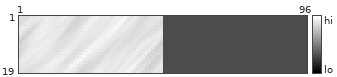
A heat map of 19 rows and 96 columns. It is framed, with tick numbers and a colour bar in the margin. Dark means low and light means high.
It is made of 1 by 2 panels. Panel 1,1: very high, slanting up to the right, faint in contrast. Panel 1,2: low, flat.
